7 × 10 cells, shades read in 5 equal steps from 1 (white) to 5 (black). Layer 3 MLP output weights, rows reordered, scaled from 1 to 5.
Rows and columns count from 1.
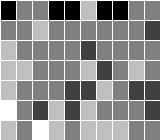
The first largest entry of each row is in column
1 10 6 7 5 3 2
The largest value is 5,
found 5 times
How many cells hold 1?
2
